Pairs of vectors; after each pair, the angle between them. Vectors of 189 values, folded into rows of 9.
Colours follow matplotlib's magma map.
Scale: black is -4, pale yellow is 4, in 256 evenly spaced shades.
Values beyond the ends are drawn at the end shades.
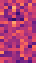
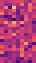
nearly parallel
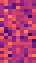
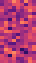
orthogonal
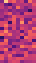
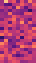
nearly parallel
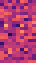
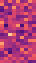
nearly opposite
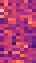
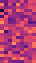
nearly opposite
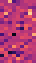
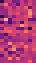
partly aligned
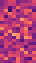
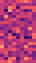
nearly opposite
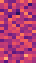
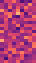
nearly opposite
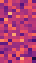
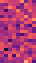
partly aligned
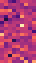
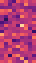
nearly parallel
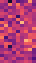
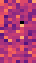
partly opposed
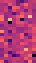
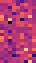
nearly parallel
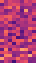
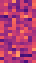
partly opposed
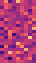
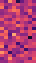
nearly opposite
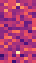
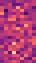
partly opposed
